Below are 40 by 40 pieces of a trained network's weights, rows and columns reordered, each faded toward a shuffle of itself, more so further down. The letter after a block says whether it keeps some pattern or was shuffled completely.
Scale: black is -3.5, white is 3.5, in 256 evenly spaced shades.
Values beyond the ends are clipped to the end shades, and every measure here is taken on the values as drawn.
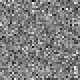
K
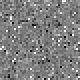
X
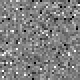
X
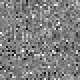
K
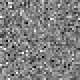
X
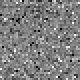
X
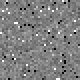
X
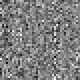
K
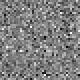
K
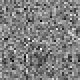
K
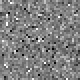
X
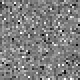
X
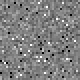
X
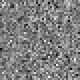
X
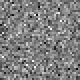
X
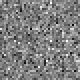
K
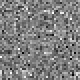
K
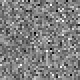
X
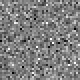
X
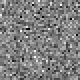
X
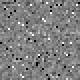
X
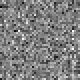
K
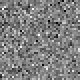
K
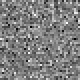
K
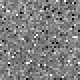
X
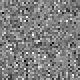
K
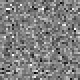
K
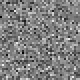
X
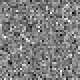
X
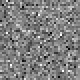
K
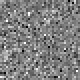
K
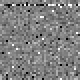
K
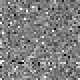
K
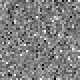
X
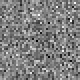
K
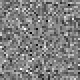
K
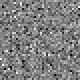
X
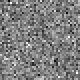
X
